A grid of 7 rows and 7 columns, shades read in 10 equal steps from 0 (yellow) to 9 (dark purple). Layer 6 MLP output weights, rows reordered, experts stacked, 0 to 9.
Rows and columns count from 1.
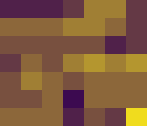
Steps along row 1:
same same down down same up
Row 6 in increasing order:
5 5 5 5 6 6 9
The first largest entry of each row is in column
1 7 6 1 1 4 4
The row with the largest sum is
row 1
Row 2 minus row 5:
-1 1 0 -2 -1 0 2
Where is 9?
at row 6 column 4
